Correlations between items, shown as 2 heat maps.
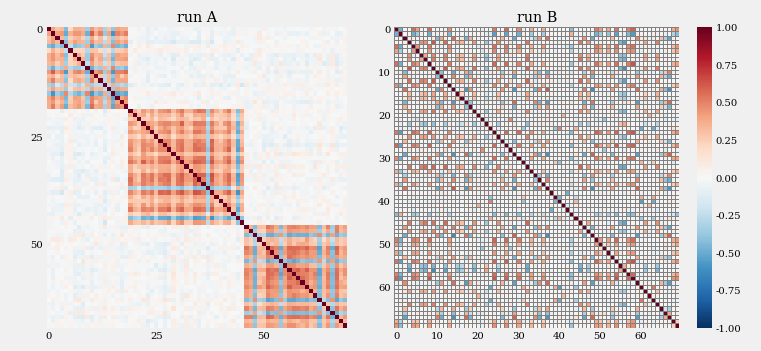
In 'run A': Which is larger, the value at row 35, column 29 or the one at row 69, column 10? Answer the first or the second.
the first
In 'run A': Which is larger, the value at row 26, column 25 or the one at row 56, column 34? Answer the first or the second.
the first
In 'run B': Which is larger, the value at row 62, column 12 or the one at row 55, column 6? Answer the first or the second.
the first
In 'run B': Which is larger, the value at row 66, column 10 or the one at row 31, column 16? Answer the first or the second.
the first
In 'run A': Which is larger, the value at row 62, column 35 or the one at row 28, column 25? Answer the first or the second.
the second
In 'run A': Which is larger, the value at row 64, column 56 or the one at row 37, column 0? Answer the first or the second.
the first
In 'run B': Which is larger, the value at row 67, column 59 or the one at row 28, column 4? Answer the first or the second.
the second
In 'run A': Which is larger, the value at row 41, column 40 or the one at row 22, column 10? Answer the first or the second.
the first
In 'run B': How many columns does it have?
70
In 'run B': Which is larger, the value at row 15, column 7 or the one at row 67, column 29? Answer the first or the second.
the second
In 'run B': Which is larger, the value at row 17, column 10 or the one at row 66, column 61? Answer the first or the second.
the first
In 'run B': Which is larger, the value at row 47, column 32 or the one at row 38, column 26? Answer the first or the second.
the first
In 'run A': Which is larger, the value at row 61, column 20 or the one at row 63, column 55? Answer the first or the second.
the first
